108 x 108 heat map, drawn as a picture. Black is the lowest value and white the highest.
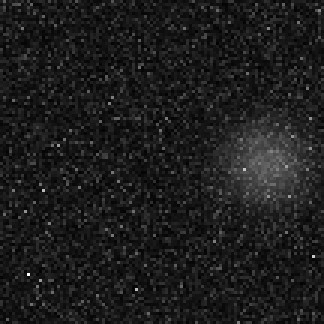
No single row or column stands out from its neighbours. On average the colour sits 10% of the way up the scale. The middle right is the ninth with the highest average. The values are skewed, with a long tail toward high values. No regular stripes run through it. A single bump stands in the middle right.
